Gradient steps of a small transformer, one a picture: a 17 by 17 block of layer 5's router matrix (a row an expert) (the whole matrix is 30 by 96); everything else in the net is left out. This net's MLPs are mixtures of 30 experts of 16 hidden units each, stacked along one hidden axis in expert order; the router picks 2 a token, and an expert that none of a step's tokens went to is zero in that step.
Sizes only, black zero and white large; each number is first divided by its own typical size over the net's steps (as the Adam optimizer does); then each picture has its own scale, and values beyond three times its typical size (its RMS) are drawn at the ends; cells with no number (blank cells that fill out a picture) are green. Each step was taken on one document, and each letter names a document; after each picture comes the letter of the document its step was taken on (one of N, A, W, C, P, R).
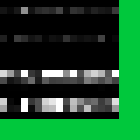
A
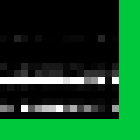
A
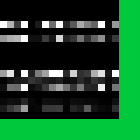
A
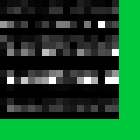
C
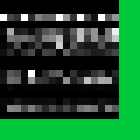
C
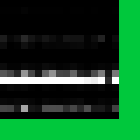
A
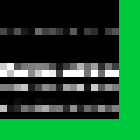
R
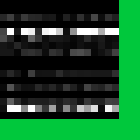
C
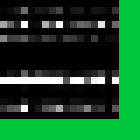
A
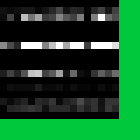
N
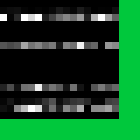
N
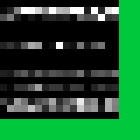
N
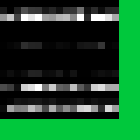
N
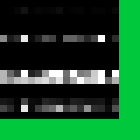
A
